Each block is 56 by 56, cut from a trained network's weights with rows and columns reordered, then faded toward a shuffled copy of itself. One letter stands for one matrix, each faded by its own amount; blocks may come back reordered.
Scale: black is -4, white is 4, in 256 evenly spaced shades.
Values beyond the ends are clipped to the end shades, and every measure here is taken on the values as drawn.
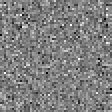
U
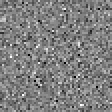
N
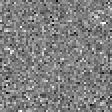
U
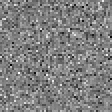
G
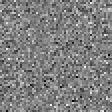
N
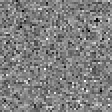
U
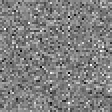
N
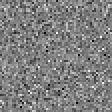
G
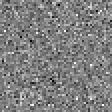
U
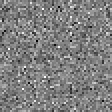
N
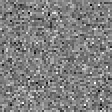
G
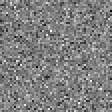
G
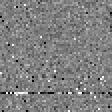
N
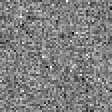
G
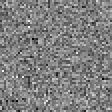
G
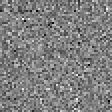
G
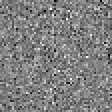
N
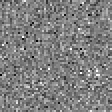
U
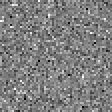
U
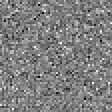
U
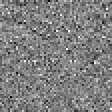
U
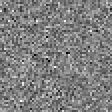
G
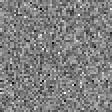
G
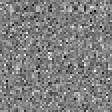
G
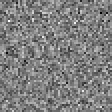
G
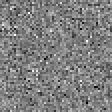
U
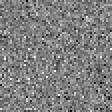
U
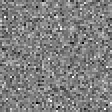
U
